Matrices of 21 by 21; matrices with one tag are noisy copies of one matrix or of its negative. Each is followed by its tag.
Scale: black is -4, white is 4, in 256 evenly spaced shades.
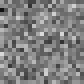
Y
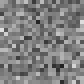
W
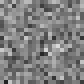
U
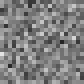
Y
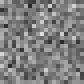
Y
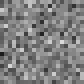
Y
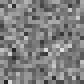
U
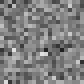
U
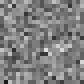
U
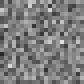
Y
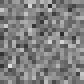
Y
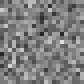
Y
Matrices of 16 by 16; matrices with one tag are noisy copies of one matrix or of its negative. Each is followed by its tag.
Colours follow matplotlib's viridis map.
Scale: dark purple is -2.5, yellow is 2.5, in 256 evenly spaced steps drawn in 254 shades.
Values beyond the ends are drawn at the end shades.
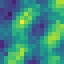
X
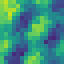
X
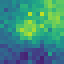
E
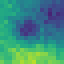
E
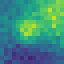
E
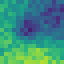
E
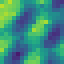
X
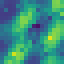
X
